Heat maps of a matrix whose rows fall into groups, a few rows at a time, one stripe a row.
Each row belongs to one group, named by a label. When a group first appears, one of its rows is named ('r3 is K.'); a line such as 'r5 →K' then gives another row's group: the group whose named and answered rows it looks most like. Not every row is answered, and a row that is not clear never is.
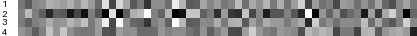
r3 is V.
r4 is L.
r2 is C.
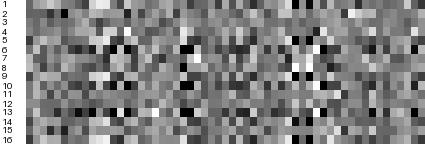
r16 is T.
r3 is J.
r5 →T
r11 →L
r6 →C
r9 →T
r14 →T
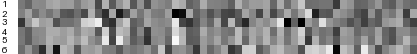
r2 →C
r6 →L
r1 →V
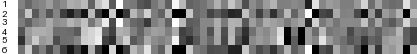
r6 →C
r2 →C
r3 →V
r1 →V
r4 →T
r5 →T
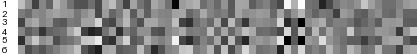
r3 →T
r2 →V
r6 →J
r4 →J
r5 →T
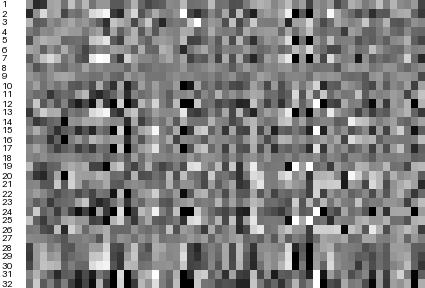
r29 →T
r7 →T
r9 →L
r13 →T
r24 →C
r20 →L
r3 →J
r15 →C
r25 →J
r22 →C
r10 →C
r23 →J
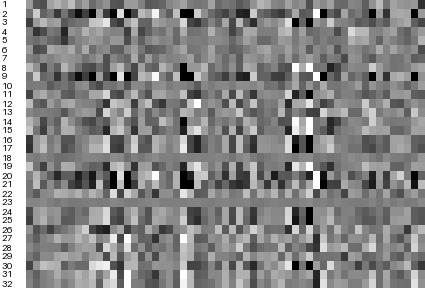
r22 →V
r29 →V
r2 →C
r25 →T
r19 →J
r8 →J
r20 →C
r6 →L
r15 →J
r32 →V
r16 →T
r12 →J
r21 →C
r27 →V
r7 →V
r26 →J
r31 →V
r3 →T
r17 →T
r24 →T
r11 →T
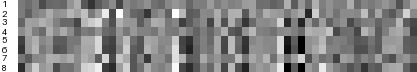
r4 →L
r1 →J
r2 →V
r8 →T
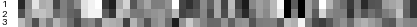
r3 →J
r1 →T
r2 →T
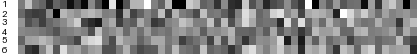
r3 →J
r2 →L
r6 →L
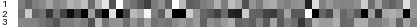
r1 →V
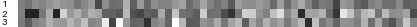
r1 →V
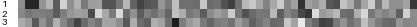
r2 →V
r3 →J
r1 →L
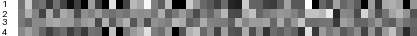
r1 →C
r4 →C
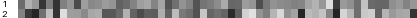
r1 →L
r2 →L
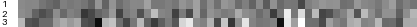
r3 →J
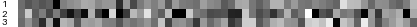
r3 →L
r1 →L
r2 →C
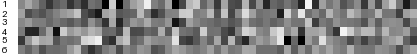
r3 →C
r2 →J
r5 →T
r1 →C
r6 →J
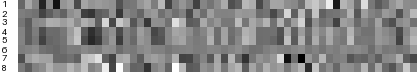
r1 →L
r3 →V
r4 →J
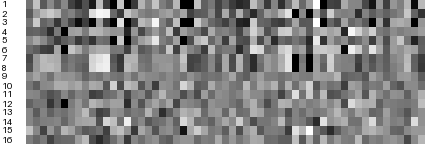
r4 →L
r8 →T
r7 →T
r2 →T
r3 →C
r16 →J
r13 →J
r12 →L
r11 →J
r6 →L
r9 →L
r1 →C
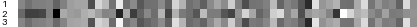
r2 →L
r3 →V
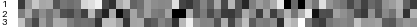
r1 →T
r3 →J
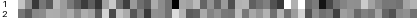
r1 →J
